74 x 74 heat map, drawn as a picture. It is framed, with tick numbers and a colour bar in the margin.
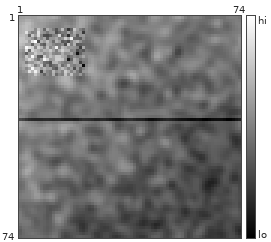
Ninth with the lowest average: bottom right. Odd lines: row 35. Odd patch: rougher, in the top left. Slope: up to the top left. Roughest part: top left.
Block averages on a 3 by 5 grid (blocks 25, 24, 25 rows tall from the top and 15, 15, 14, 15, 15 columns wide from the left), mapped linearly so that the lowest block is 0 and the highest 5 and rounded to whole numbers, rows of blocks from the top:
54333 / 32211 / 31110
